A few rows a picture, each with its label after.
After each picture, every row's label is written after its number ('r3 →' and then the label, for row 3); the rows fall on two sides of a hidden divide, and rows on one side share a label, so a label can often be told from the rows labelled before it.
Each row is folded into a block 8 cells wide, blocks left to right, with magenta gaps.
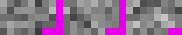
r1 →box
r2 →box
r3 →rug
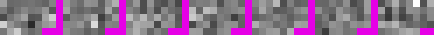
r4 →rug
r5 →box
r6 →rug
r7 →box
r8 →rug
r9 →box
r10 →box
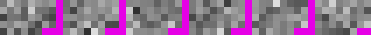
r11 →box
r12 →box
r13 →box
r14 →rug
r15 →rug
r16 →box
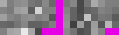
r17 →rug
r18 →box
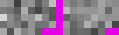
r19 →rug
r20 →box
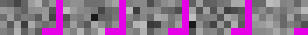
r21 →box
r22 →box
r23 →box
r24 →box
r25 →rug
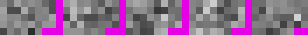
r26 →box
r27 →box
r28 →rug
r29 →rug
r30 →box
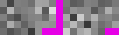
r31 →box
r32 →rug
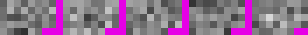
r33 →box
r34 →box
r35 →rug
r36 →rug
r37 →box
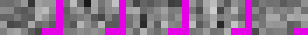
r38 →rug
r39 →box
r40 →rug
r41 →rug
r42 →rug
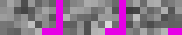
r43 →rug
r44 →box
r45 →box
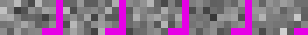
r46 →box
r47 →box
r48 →rug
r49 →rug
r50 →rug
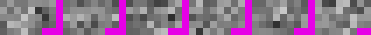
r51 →box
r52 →rug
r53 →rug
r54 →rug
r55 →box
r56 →rug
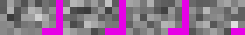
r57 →rug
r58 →box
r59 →rug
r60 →box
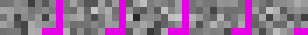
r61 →rug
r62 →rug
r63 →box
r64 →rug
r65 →box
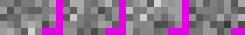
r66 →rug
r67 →box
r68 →box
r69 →box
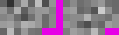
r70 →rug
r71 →rug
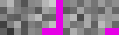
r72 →box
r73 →rug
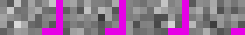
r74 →box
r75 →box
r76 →box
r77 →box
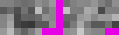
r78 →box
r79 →box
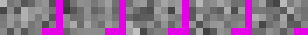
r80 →rug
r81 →rug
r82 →box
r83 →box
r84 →box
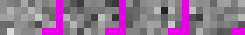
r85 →rug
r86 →rug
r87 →box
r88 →box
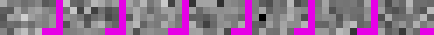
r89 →rug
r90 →box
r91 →rug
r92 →rug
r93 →rug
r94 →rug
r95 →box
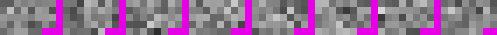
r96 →rug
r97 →box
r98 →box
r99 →box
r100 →rug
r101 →rug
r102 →box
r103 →rug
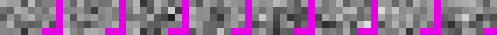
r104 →box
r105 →rug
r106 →box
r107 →rug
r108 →box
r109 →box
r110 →box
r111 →box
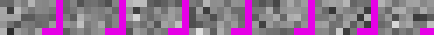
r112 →box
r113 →rug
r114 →rug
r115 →box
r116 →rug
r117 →box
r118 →box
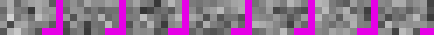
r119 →rug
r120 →box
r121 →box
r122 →box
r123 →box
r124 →rug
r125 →rug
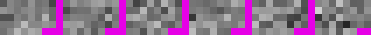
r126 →rug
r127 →box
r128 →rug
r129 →rug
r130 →box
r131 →box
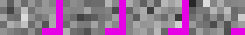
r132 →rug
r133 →box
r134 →rug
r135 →box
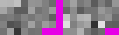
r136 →box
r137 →rug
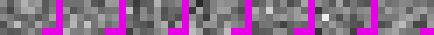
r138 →box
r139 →rug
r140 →box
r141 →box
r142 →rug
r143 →rug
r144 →rug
